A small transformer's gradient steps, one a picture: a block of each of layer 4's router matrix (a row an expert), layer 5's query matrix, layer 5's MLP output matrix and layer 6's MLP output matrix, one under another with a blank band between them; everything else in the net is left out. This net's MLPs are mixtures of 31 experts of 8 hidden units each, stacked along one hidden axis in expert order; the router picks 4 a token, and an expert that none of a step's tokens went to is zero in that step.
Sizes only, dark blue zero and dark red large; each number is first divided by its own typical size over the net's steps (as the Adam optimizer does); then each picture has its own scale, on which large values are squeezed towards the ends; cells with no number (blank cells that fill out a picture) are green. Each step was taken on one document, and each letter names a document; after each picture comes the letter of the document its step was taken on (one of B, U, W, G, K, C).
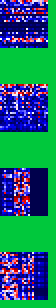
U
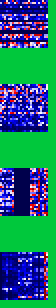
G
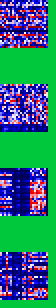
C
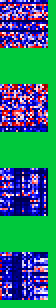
C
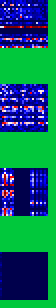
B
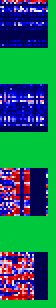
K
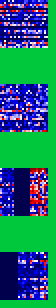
G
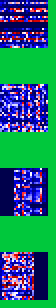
U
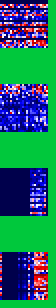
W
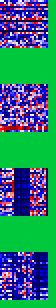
C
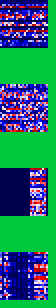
W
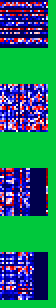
K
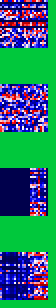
W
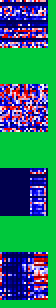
W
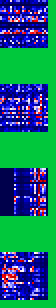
U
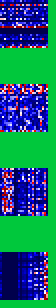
B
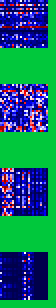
B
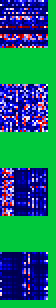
B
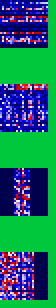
U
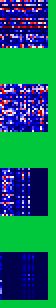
B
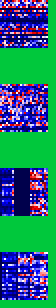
G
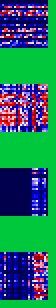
W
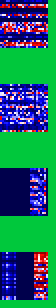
W
